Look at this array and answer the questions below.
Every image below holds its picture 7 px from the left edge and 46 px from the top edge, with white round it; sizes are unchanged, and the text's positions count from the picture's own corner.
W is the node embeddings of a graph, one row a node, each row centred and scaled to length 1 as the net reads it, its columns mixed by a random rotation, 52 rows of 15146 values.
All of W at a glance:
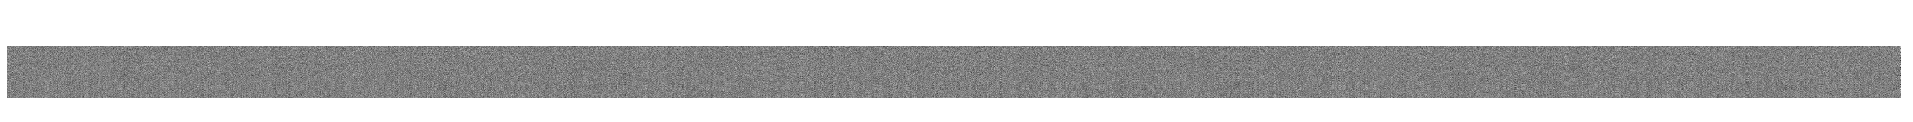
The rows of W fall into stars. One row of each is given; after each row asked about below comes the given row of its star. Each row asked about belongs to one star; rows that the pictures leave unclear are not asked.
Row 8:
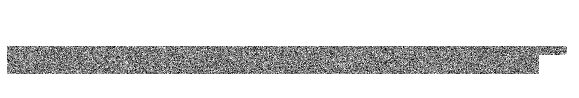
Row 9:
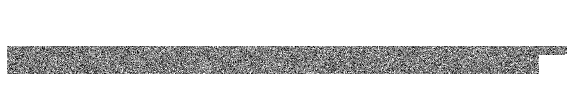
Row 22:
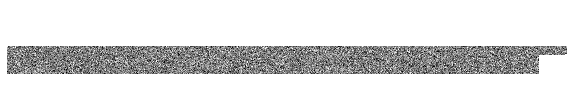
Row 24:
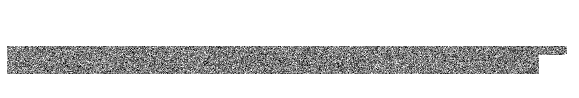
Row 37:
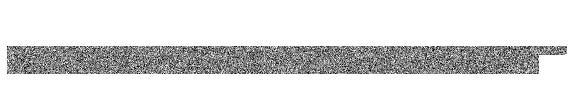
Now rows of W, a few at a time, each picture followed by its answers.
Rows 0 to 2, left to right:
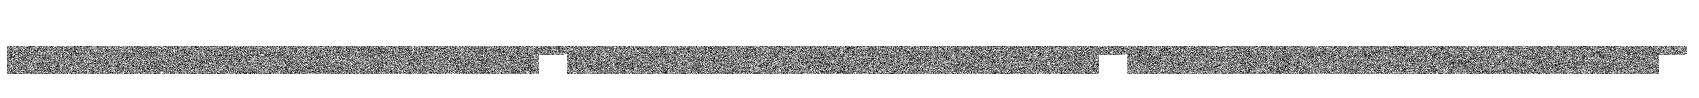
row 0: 8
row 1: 24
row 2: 9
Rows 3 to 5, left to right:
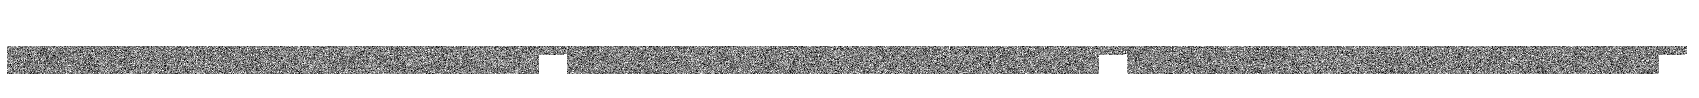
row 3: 9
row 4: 37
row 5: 24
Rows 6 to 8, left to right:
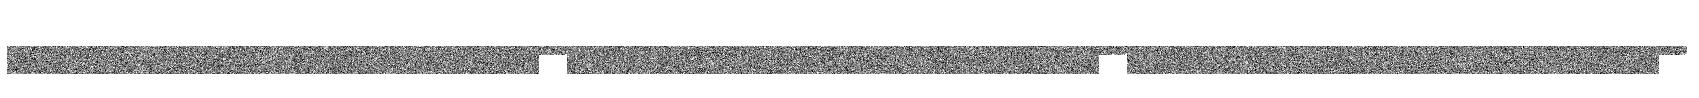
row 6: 37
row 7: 8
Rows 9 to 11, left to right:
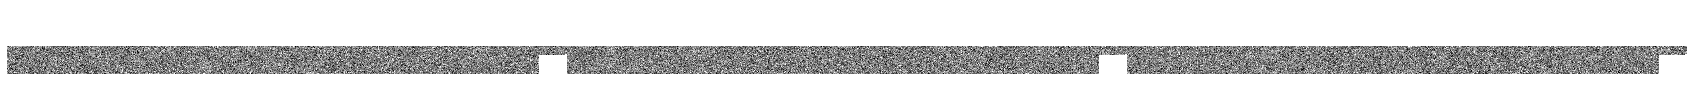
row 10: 37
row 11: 37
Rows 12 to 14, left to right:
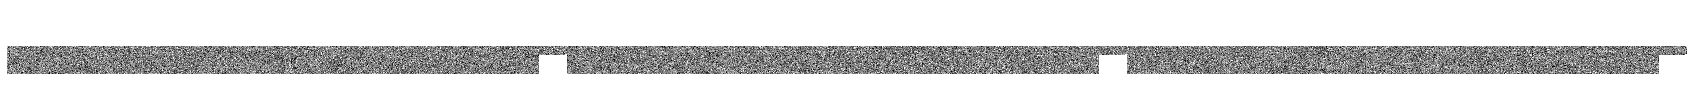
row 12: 9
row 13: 8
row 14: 22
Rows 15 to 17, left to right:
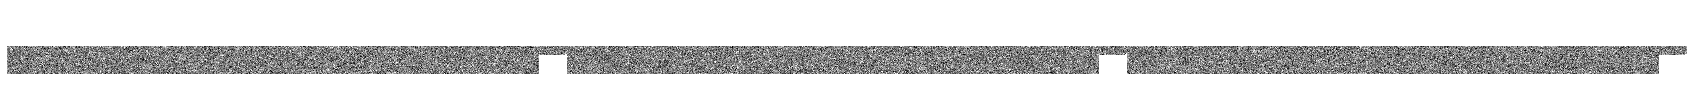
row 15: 24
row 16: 8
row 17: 9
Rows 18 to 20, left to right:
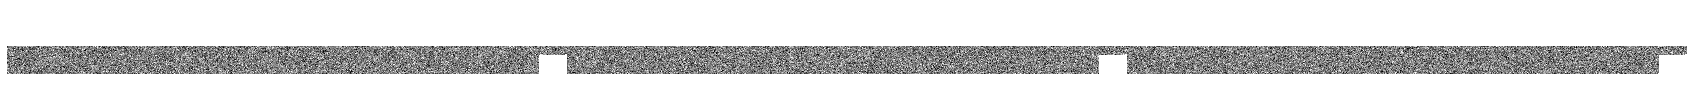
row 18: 37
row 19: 8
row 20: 37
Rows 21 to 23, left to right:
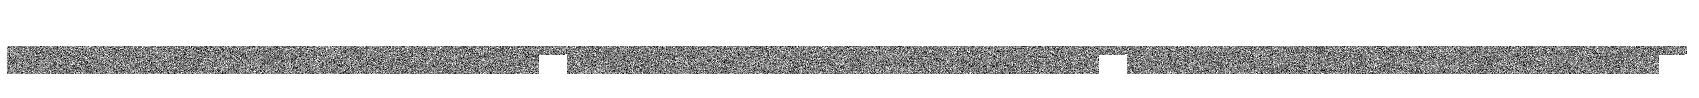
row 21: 22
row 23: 22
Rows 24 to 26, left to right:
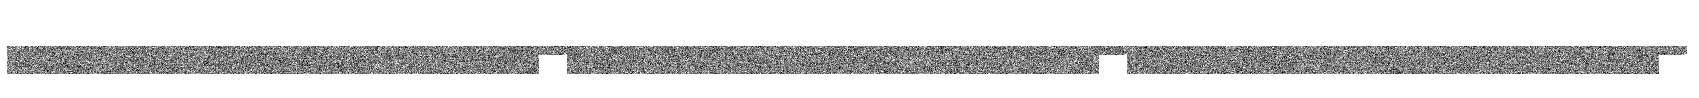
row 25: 8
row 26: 24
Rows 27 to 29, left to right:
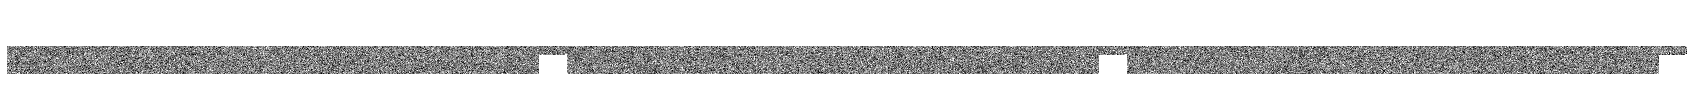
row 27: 9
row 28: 9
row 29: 22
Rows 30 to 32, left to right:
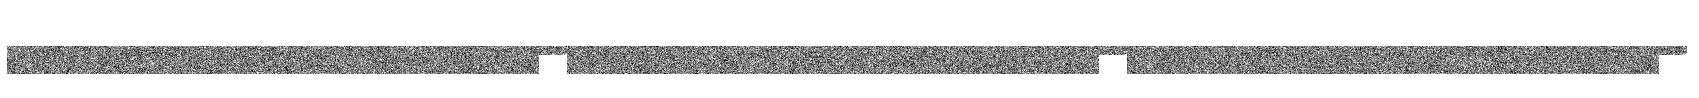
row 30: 8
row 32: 8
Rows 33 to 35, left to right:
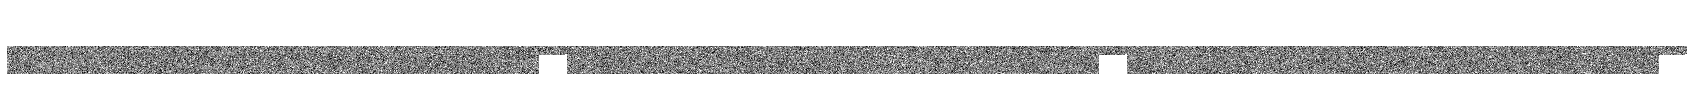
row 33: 9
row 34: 8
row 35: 37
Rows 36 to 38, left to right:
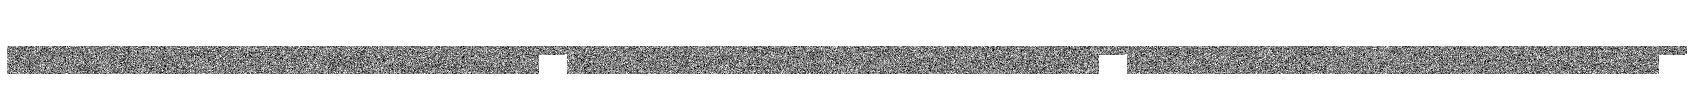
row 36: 9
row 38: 22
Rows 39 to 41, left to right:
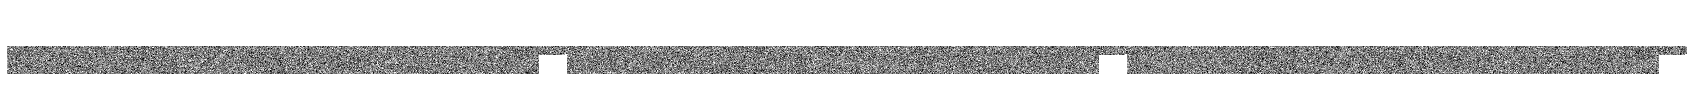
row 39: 24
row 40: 22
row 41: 24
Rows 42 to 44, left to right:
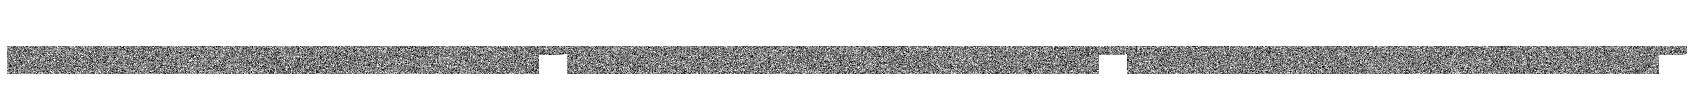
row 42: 24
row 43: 24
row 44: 8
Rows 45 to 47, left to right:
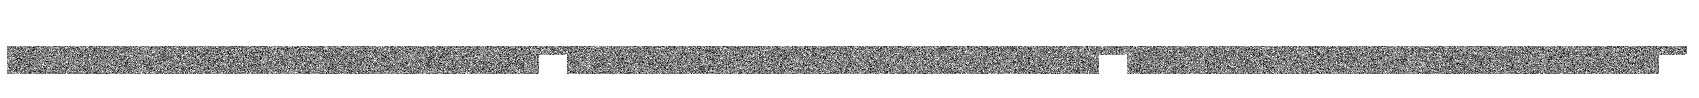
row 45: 37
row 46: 8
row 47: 37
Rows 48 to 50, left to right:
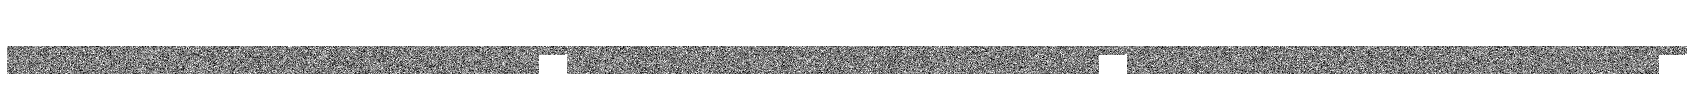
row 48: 9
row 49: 9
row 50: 24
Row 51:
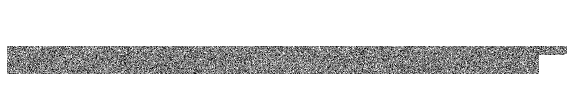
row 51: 9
